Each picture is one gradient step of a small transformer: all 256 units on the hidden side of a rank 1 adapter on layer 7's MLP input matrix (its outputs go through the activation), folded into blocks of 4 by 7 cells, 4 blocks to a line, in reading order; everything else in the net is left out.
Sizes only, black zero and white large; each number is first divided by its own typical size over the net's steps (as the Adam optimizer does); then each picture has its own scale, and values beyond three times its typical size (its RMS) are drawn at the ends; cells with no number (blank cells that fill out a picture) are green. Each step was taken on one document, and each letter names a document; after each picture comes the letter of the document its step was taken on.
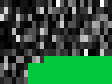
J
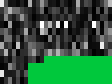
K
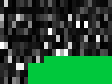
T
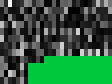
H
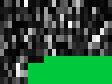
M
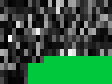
J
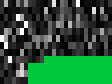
M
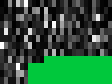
M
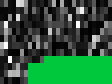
M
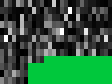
M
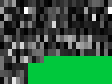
H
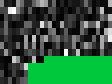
K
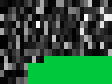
J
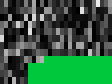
H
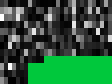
J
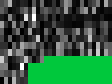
H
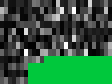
J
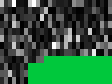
H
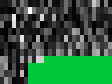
H
